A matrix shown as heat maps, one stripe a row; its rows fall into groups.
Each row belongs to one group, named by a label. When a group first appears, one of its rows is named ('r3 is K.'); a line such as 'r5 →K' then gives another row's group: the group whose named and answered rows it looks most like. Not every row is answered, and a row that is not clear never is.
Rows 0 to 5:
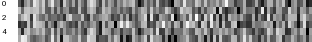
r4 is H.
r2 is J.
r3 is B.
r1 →H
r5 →H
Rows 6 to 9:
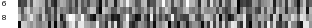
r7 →H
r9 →J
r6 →B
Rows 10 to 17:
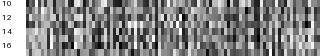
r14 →J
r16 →J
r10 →J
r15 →J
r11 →B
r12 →J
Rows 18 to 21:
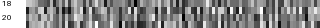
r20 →J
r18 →H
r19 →J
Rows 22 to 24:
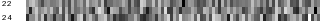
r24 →J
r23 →H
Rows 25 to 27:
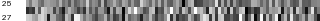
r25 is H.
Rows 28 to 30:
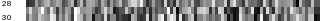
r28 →B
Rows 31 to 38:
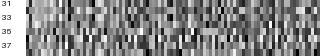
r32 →J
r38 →B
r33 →H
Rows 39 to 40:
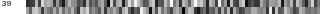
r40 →H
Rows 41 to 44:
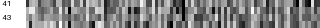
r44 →H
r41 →B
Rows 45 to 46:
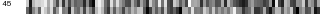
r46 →B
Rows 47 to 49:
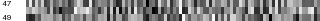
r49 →B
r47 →J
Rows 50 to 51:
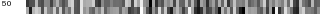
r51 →H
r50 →B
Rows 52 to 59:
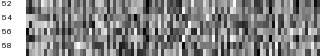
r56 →J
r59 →J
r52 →B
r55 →H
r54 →H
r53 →B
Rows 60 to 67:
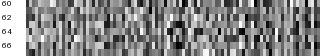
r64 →H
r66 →B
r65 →J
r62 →B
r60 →J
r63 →B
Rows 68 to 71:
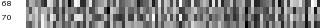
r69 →H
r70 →J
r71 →B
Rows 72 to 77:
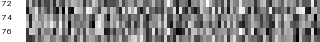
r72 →B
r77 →B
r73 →J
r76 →B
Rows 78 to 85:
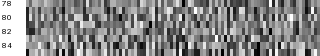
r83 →H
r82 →B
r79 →B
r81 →B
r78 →H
